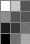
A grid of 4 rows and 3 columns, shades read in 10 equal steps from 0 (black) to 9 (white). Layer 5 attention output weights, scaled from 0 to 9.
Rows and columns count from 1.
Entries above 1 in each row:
3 3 2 2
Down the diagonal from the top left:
9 3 4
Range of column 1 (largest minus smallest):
9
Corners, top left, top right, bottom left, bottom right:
9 3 0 6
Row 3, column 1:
1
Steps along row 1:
down down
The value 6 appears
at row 4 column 3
